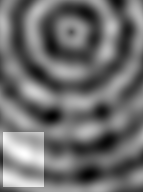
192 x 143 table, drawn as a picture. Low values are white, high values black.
Rings: centred on the top middle. Roughest part: bottom left. Ninth with the lowest average: bottom left. Odd patch: lower, in the bottom left.
